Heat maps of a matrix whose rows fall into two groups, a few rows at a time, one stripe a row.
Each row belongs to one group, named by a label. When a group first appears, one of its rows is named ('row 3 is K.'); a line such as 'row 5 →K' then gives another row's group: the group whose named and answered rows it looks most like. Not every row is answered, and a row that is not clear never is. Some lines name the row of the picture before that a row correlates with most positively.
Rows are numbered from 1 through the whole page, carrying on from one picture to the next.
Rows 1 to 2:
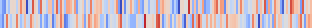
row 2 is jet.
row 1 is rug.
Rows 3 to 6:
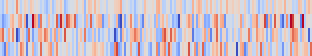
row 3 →jet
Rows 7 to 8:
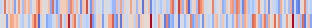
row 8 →rug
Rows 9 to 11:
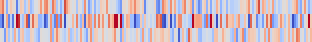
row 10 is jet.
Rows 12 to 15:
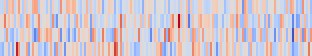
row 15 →jet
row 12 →rug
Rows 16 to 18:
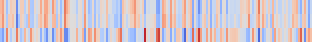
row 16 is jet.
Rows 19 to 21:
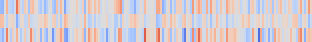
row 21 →jet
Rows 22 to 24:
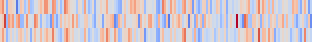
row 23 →rug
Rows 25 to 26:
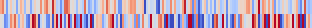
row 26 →rug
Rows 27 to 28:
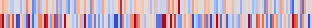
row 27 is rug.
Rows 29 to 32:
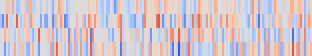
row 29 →jet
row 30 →jet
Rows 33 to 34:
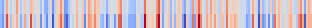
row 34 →jet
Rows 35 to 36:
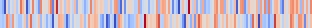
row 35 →rug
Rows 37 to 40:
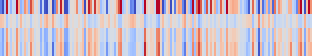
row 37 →jet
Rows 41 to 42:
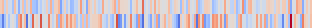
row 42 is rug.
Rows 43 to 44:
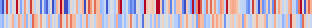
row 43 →jet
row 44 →rug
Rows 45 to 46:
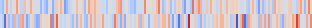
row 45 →jet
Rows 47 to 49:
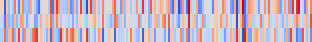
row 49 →rug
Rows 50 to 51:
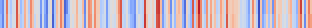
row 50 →jet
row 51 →jet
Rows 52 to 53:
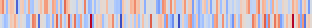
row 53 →rug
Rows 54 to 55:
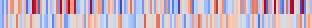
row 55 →jet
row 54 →rug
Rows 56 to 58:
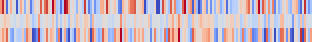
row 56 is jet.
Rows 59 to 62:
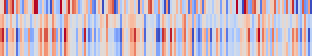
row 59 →rug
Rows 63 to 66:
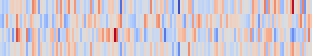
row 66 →rug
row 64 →jet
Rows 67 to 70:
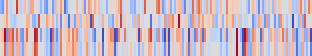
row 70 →rug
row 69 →rug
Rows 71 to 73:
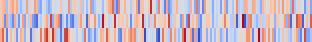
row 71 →rug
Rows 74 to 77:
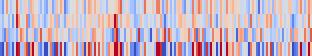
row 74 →jet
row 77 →jet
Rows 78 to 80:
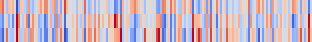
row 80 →jet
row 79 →jet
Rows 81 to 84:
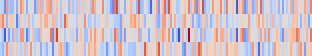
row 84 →jet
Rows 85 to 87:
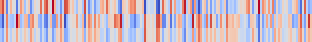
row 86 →jet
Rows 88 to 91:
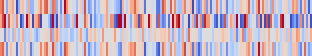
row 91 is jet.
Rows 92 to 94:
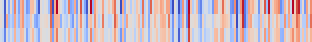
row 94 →rug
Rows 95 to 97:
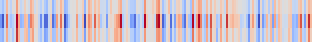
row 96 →jet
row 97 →jet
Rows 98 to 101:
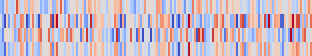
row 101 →rug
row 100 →rug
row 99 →rug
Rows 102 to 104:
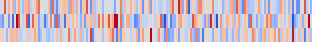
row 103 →jet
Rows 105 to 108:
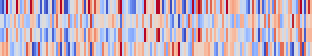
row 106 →rug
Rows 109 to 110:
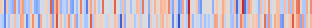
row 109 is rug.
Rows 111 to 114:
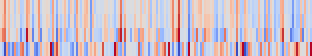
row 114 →rug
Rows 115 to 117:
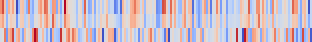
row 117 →rug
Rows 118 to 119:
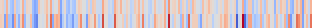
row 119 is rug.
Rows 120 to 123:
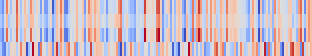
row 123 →rug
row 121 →jet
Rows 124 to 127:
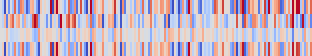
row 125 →rug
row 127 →rug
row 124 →rug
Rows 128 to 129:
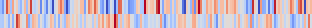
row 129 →jet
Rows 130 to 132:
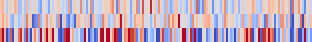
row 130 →rug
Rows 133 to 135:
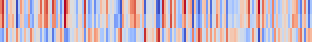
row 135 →jet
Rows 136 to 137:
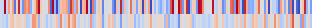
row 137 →rug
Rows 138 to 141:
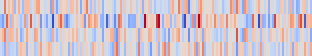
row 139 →jet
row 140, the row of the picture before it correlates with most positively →136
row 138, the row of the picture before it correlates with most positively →136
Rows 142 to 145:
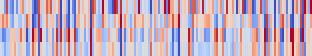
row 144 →rug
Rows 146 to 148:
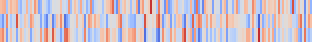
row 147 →jet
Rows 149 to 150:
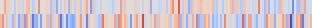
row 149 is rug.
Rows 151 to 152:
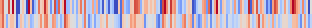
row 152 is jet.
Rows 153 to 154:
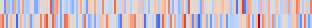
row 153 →rug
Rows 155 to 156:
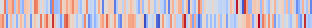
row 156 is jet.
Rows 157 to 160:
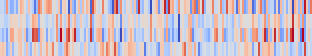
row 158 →rug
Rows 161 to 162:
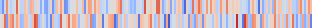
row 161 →jet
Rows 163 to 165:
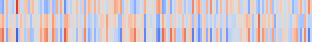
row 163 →jet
